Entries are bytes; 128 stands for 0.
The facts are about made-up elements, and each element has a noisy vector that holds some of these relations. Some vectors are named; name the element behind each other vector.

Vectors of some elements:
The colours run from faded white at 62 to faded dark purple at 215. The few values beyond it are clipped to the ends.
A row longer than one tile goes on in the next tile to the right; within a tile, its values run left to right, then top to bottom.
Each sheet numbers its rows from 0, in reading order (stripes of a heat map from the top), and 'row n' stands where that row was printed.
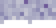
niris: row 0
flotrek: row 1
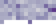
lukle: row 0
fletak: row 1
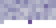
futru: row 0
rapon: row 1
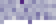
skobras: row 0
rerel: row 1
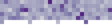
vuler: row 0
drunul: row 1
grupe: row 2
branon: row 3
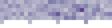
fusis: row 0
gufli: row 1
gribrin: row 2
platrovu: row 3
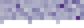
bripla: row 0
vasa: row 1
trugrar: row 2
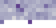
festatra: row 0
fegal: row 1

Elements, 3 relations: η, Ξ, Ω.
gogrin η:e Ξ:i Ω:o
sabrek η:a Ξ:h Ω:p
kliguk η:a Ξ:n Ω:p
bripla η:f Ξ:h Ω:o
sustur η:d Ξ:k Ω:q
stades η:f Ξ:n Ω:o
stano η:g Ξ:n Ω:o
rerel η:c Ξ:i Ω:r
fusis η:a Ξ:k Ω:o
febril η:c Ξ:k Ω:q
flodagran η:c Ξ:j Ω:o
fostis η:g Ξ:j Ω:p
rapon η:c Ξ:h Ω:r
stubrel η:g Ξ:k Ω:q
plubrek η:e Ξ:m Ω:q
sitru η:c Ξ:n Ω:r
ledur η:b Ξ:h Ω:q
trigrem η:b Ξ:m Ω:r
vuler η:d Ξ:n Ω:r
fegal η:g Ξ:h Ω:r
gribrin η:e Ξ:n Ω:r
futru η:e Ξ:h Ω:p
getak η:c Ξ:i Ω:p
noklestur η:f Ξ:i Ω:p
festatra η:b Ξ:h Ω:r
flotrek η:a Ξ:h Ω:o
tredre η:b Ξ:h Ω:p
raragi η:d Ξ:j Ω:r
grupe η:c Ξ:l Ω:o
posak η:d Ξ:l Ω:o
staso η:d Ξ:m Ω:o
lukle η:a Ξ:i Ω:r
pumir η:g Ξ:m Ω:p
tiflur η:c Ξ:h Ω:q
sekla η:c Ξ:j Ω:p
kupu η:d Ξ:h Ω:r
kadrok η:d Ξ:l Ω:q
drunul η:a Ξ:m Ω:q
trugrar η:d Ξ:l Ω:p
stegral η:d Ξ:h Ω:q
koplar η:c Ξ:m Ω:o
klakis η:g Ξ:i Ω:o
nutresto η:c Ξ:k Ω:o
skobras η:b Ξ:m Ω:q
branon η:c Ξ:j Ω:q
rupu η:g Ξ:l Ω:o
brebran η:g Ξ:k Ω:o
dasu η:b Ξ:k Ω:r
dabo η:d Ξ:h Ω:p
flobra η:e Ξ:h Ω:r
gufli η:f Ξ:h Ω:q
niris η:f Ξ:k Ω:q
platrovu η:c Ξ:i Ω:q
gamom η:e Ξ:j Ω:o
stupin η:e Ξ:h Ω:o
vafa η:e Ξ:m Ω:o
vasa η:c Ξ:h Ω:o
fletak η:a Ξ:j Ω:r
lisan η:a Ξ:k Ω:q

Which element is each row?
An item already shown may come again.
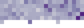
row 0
brebran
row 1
festatra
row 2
posak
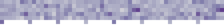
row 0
tiflur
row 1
lukle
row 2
platrovu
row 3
stupin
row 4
raragi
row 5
nutresto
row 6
brebran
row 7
gribrin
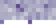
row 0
festatra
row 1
rapon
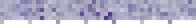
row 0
gufli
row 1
kliguk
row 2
stegral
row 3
rupu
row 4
kupu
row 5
gogrin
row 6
ledur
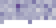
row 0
flobra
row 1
dasu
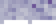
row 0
sabrek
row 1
pumir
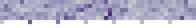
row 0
koplar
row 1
fegal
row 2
sitru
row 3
kadrok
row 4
getak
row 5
tredre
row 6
gamom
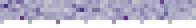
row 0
trugrar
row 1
klakis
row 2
fletak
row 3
noklestur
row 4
flodagran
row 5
plubrek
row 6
tredre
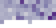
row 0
trigrem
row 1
rupu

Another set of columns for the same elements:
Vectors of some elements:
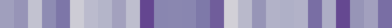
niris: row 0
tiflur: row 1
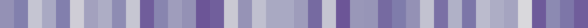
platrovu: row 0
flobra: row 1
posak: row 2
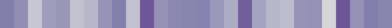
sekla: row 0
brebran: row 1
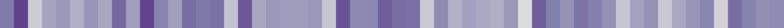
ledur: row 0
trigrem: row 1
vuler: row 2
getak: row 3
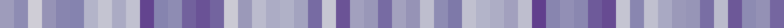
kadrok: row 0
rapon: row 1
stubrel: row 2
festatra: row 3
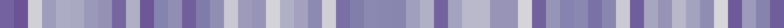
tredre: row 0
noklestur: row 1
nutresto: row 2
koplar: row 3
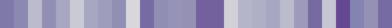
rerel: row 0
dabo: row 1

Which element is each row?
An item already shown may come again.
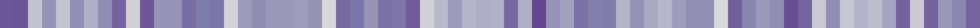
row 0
flotrek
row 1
kliguk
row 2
tiflur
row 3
lukle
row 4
bripla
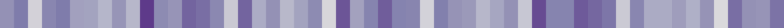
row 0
plubrek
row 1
koplar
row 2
pumir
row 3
sitru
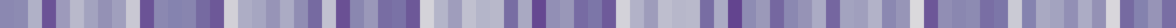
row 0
dasu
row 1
sabrek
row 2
gufli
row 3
gufli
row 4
fusis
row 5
gribrin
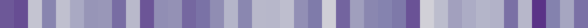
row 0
festatra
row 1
flodagran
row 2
stegral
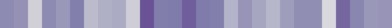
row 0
trugrar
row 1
lukle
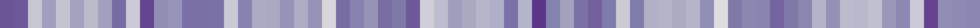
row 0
kupu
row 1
gribrin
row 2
stegral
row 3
stades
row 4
raragi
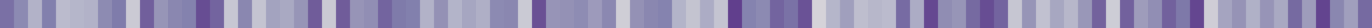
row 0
gamom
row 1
stupin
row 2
fletak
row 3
kadrok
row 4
gufli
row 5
vasa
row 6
ledur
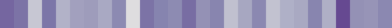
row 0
stano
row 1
branon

